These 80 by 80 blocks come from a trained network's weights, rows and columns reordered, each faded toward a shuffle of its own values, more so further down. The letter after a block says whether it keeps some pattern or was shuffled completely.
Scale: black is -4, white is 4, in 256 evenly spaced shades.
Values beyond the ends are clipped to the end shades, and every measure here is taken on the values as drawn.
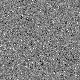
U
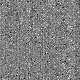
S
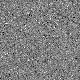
U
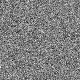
U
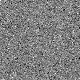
U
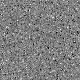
U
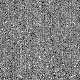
S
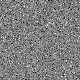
U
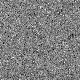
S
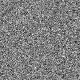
S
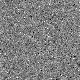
U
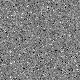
U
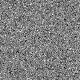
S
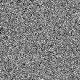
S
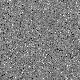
U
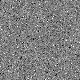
U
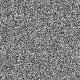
S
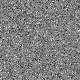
U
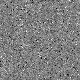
U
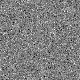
S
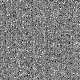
S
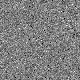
U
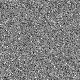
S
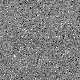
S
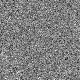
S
